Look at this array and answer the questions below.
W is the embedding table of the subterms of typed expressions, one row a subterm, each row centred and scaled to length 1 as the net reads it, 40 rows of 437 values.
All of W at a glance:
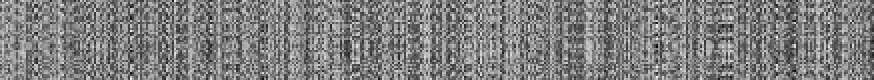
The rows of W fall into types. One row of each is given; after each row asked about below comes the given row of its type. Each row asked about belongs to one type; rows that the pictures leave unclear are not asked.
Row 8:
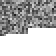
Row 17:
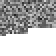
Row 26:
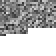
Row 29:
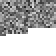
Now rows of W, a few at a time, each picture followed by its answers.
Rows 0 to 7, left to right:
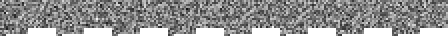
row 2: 29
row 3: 8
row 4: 26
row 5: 26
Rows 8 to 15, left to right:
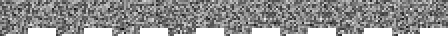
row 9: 8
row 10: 8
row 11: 17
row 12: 29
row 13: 29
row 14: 29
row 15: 26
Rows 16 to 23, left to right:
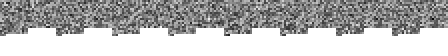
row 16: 29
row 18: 26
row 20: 26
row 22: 17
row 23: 17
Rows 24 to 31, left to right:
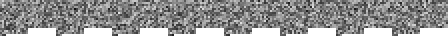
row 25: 8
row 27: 26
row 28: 29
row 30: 8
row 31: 29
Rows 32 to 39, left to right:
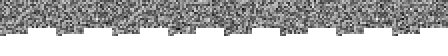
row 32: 26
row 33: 29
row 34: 26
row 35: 8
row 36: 8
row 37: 29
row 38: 29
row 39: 26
